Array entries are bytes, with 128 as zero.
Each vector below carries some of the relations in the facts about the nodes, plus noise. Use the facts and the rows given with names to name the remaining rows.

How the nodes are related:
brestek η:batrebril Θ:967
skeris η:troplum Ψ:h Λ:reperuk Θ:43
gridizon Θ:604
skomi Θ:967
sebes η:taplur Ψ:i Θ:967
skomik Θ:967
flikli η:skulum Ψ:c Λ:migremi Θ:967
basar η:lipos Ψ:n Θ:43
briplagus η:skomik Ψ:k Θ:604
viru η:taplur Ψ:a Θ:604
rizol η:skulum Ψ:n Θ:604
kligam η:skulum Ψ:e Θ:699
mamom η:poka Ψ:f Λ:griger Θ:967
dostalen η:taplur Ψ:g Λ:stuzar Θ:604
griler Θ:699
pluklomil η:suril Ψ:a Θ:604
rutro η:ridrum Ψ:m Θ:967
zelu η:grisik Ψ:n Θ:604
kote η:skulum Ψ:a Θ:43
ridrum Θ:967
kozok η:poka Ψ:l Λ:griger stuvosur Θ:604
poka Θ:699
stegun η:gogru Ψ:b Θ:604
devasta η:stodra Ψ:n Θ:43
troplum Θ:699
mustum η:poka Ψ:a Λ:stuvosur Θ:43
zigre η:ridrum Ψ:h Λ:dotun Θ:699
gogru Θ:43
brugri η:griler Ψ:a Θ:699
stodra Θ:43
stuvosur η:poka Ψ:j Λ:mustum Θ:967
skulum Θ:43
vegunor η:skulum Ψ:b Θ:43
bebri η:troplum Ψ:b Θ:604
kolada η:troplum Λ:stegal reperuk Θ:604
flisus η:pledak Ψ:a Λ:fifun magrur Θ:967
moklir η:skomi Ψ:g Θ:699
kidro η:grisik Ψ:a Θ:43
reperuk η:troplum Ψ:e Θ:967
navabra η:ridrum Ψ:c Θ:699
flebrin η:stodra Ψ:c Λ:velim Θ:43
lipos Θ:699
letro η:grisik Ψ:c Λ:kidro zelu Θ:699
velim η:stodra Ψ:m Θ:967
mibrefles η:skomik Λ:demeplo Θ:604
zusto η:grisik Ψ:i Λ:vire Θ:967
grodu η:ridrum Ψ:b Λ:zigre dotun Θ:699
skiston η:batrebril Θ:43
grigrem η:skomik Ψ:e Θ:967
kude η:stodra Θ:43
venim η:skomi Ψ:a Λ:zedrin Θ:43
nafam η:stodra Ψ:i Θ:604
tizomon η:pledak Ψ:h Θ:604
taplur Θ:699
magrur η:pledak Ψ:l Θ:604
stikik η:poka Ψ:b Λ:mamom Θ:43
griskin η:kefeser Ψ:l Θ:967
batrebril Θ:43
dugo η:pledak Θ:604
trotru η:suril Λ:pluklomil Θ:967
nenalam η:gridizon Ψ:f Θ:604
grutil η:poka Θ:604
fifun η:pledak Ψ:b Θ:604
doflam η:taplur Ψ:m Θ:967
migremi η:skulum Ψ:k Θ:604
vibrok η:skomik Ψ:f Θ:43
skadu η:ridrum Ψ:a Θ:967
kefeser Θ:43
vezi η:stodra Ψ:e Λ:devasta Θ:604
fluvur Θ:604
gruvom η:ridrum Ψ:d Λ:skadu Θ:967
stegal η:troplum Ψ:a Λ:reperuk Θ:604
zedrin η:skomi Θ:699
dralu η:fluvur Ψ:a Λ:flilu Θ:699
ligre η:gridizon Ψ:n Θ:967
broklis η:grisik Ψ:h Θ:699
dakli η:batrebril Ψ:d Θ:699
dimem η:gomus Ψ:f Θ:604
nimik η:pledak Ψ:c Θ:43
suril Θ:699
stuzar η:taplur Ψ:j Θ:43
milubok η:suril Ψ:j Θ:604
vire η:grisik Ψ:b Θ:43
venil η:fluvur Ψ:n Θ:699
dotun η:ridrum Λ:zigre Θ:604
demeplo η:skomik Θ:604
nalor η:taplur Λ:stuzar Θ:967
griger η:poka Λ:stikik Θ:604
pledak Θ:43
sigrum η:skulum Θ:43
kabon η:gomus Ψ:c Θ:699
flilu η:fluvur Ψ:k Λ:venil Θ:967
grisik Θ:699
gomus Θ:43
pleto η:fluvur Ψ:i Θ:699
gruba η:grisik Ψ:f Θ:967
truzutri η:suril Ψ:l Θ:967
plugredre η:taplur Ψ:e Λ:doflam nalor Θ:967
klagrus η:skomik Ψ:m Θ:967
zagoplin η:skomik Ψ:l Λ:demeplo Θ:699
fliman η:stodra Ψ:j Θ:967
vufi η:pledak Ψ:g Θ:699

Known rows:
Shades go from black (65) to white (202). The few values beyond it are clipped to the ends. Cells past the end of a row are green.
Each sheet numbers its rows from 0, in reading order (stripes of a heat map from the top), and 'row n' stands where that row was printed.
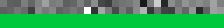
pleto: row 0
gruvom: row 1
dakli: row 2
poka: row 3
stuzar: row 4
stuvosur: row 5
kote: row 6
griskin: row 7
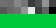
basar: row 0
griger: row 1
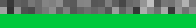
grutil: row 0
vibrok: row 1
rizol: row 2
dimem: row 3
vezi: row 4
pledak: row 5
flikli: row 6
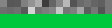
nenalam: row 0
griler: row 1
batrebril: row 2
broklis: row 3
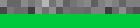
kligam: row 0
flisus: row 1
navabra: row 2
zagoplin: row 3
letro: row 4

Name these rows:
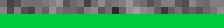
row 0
nafam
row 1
vire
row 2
pluklomil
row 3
skeris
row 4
klagrus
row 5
mibrefles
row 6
fifun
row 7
skiston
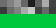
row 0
ligre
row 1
stikik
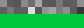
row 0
dugo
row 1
stodra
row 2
dostalen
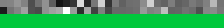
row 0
doflam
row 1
fliman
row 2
dotun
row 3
mamom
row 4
venil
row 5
ridrum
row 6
zedrin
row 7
flilu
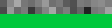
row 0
nalor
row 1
brestek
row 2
tizomon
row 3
sebes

